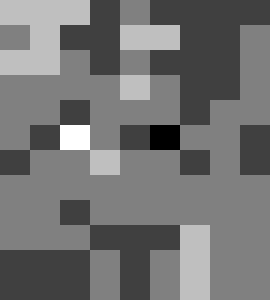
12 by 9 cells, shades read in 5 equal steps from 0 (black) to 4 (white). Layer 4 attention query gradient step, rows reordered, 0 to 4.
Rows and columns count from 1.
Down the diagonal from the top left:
3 3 2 2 2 0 1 2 2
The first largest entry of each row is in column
1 2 1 5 1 3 4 1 1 7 7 7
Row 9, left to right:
2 2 1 2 2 2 2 2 2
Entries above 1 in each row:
4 5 5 7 7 5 6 9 8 6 5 5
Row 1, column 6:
1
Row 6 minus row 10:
0 -1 2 1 0 -1 -1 0 -1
